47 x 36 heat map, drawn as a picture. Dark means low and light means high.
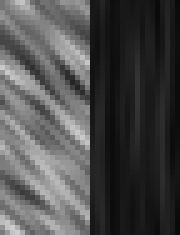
It is made of 1 by 2 panels. Panel 1,1: middling, slanting down to the right, strong in contrast. Panel 1,2: very low, streaked downward, faint in contrast.
